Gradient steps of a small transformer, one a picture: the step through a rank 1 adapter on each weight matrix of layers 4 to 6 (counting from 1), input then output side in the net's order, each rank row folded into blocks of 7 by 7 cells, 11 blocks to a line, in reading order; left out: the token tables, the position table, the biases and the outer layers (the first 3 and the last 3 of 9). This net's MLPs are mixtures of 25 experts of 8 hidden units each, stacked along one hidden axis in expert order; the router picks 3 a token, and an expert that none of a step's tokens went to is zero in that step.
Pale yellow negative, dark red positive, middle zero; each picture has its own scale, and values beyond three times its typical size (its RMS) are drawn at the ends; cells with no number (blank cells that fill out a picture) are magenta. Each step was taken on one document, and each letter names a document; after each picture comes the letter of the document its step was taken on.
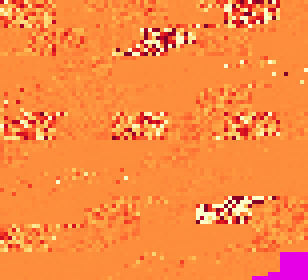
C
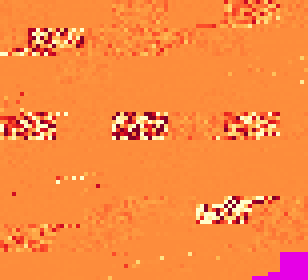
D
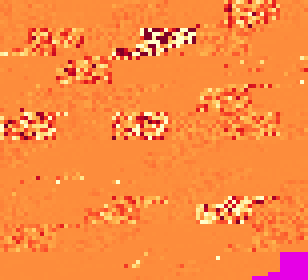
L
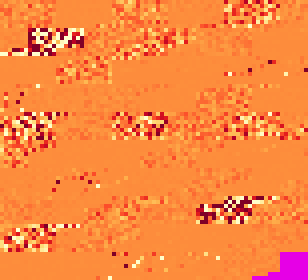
D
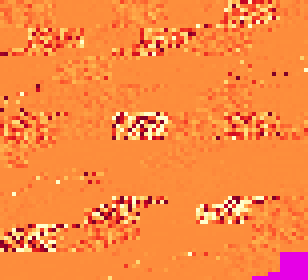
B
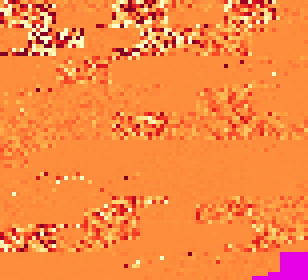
C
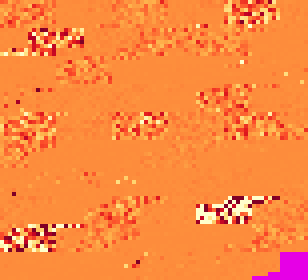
C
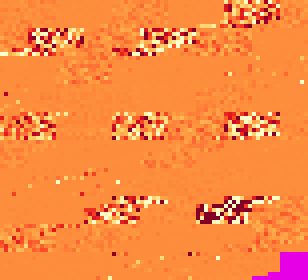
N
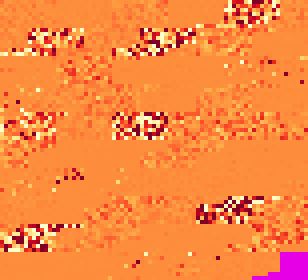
L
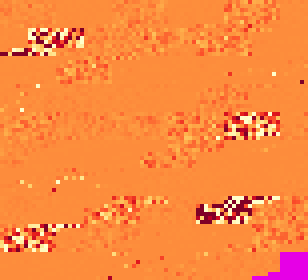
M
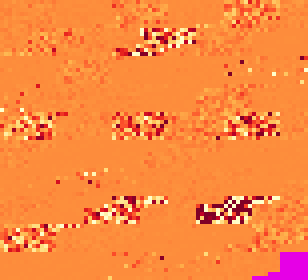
N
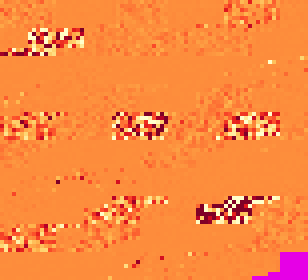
M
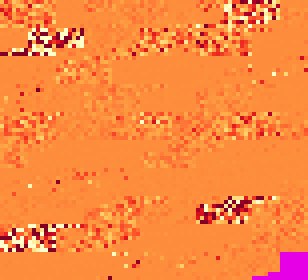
B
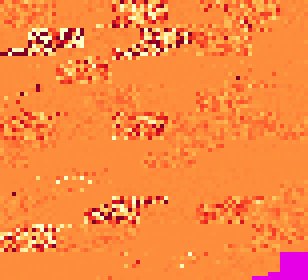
B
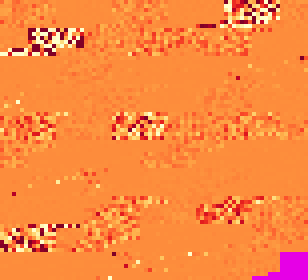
D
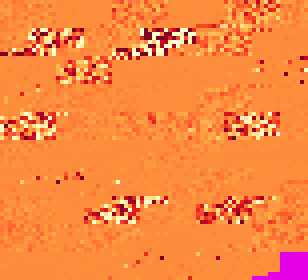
L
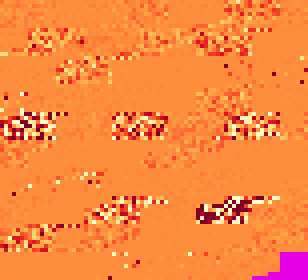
M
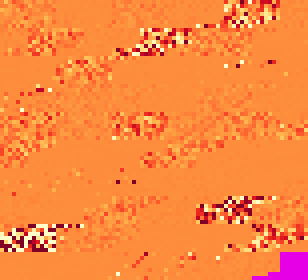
C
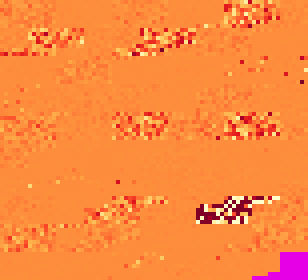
N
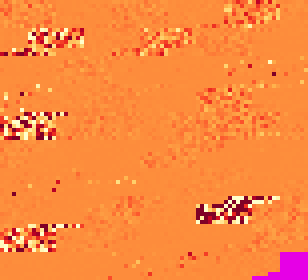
M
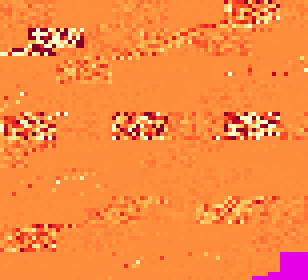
D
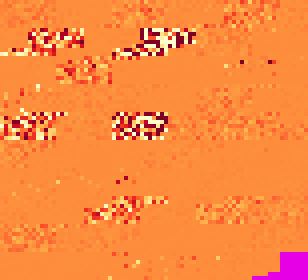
C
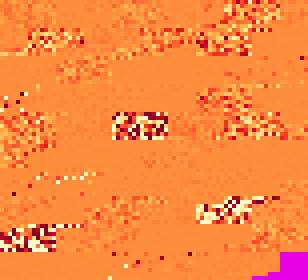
D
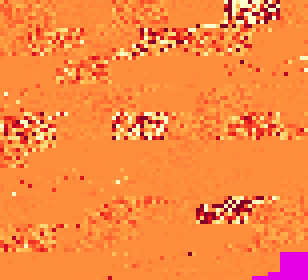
N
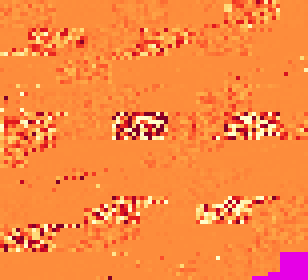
D
